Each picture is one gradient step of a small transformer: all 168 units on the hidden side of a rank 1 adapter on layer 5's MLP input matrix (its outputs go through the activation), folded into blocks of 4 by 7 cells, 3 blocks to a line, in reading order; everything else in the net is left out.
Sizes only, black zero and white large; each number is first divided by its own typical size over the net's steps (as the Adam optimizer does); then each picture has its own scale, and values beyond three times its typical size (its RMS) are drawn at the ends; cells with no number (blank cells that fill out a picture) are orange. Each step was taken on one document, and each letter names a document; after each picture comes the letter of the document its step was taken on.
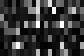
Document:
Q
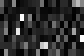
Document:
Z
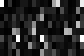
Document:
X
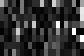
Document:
Z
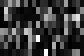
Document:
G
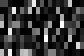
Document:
Q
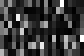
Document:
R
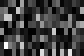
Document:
R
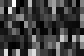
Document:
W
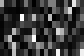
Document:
W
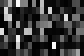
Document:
G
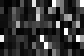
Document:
X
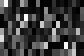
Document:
R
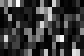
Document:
G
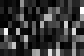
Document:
Z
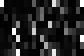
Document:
X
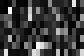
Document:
W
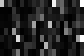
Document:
X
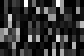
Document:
R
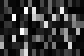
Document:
G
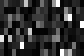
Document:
R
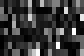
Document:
W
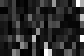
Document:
Z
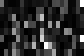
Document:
X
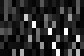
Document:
R
